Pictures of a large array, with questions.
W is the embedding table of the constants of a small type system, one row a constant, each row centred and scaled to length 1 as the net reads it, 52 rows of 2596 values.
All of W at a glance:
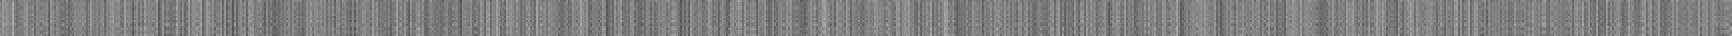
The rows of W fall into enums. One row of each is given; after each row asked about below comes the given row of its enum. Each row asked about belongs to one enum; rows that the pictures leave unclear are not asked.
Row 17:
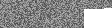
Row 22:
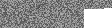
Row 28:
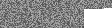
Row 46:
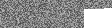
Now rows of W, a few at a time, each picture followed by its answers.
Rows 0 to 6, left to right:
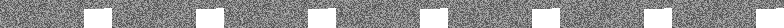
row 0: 46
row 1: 17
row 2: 46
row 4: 28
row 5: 17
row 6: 17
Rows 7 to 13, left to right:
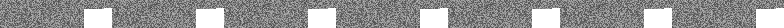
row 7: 28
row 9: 46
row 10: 28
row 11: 22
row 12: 22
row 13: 28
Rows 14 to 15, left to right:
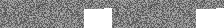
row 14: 22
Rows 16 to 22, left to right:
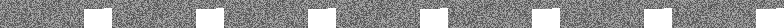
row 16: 28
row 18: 28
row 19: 17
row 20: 22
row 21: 28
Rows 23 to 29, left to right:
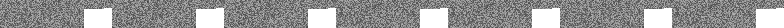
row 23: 28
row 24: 17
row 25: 17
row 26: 22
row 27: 22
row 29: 22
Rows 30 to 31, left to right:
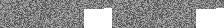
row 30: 17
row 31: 17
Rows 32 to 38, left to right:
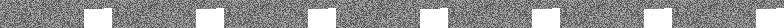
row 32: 28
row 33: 22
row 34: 22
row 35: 17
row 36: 22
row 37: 22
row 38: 22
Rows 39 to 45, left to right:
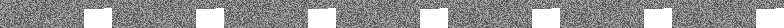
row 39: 17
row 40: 28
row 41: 46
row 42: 28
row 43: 28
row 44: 28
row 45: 28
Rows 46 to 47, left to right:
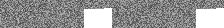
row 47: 22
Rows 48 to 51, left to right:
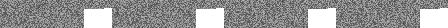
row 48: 22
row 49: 22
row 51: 28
